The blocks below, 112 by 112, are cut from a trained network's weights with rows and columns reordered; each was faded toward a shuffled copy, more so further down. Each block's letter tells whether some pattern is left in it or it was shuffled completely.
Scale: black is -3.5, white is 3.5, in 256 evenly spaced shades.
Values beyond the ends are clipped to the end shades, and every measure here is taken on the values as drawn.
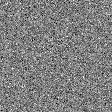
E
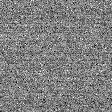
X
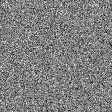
E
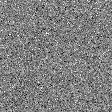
E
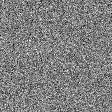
E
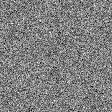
E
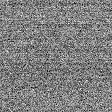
X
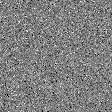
E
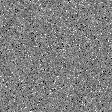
E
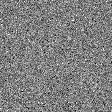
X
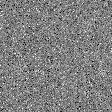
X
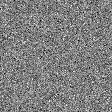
E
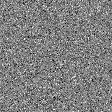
E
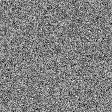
E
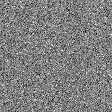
E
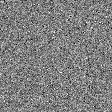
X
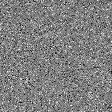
X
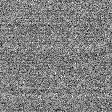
X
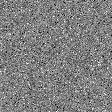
E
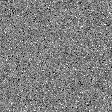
E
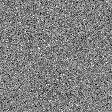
E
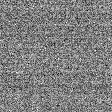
X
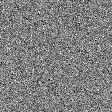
E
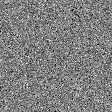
E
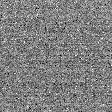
X
